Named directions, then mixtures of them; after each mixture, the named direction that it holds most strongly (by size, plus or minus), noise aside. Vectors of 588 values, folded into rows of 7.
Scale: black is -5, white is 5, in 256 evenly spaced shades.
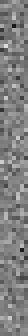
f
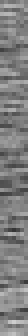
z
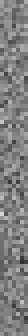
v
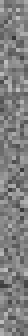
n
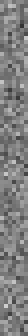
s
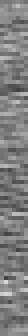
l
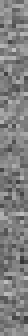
v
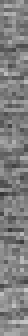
z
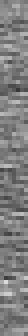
l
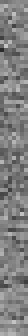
z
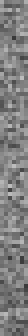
n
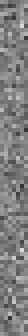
s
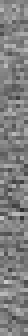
l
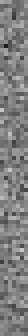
f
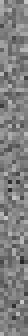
v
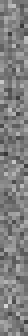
s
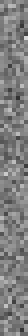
s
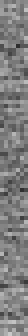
z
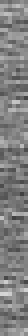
l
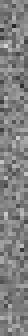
f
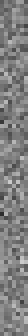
v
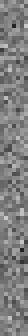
v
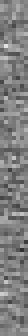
l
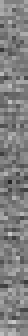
z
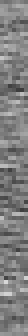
l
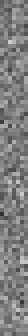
v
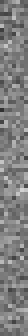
f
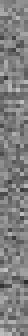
n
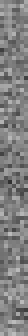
v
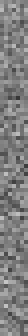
s
